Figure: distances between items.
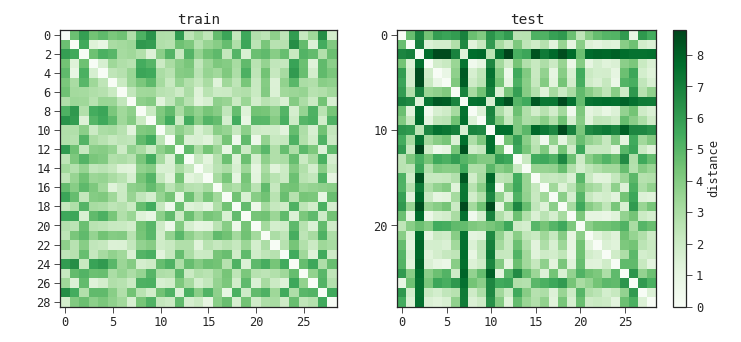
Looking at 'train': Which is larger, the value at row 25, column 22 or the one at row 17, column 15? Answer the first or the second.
the second
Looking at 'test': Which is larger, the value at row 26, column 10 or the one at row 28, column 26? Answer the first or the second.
the first
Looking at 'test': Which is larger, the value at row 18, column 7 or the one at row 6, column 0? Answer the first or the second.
the first
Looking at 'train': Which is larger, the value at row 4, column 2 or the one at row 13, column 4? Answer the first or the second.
the first
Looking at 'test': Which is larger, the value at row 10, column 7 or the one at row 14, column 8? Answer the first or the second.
the second
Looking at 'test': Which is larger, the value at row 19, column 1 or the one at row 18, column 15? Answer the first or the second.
the second
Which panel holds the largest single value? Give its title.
test
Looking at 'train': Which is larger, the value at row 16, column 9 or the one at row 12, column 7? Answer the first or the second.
the first
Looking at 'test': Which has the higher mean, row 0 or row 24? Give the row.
0
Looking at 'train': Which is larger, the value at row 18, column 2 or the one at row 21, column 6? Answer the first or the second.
the first
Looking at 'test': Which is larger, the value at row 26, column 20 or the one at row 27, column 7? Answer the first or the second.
the second
